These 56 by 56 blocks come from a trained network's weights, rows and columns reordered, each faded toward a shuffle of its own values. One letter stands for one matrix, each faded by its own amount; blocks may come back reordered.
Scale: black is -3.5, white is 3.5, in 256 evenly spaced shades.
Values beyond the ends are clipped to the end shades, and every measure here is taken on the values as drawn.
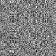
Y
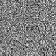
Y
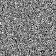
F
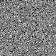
F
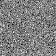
F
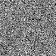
F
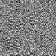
Y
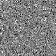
F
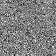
F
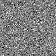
F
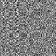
Y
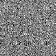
F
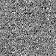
F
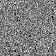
F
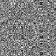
Y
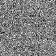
F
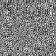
Y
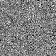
F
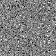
F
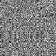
Y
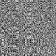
Y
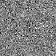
F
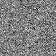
F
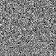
F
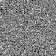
F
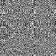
Y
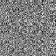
Y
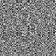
Y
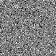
F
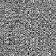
Y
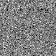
F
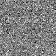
F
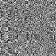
Y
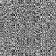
Y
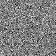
F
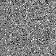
F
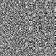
Y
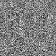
Y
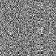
Y
